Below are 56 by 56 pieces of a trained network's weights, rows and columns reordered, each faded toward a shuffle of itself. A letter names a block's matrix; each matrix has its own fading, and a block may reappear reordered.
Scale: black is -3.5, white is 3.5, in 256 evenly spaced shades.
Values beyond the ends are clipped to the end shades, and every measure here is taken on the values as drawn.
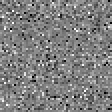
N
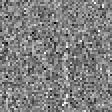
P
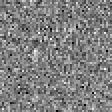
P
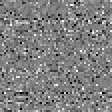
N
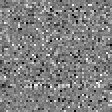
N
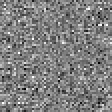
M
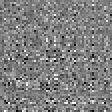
M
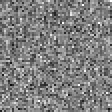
P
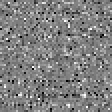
N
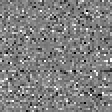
N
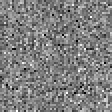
P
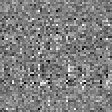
M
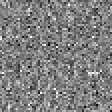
M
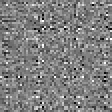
M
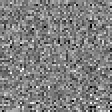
M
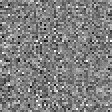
M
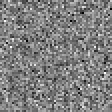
P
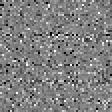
N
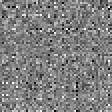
M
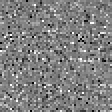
N
